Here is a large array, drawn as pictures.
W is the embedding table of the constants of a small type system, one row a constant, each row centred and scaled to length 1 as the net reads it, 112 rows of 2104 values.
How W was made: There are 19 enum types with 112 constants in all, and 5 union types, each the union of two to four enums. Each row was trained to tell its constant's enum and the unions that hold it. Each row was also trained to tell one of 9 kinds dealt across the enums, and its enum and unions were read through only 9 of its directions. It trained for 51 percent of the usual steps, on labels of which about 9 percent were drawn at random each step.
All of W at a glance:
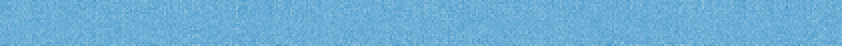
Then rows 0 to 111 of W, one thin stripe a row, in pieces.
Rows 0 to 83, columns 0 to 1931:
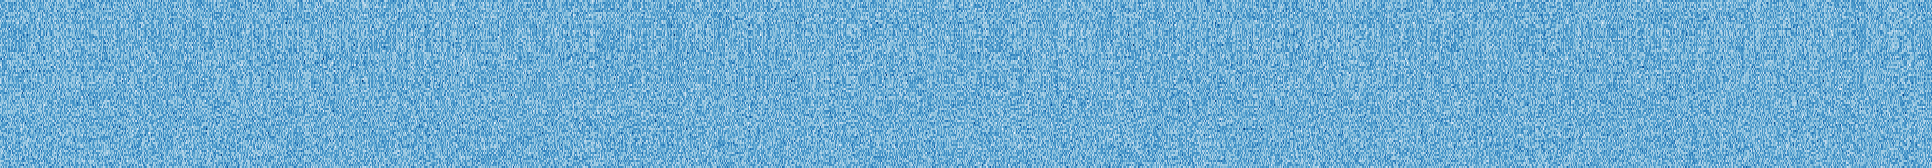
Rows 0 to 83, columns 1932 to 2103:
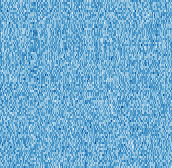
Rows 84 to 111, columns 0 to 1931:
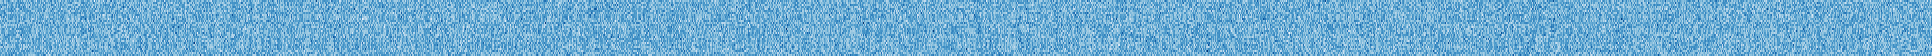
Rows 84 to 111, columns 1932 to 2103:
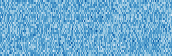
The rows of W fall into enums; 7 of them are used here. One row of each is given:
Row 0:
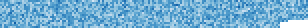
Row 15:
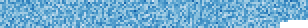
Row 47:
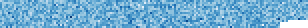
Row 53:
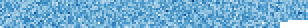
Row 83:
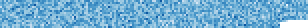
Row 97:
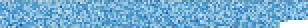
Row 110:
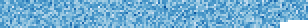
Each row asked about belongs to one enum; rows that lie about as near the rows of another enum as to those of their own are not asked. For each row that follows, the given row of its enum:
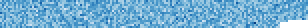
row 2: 83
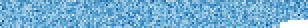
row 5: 15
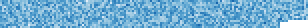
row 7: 0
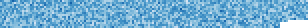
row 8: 110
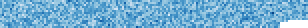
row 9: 47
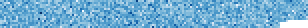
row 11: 97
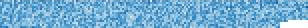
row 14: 110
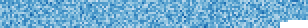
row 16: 0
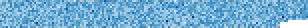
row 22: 15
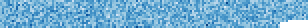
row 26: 47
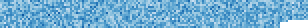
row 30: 0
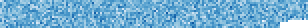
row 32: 47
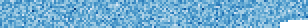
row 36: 15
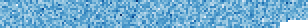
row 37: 47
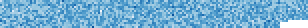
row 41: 53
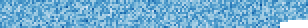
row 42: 83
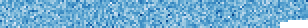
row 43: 15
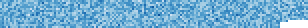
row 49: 110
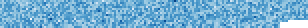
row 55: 53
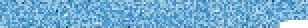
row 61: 97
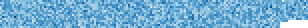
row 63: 53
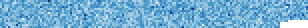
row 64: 110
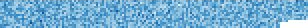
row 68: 0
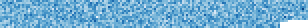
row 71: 0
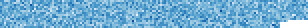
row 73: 110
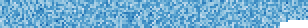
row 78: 47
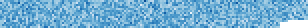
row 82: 97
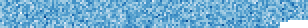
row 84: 47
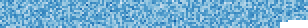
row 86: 0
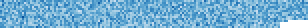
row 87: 110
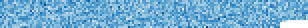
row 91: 83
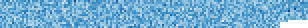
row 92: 83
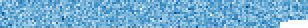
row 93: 83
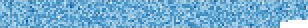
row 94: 0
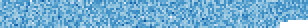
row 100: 15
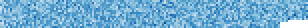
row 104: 47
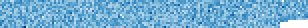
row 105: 15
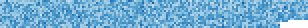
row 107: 53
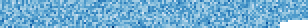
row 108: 15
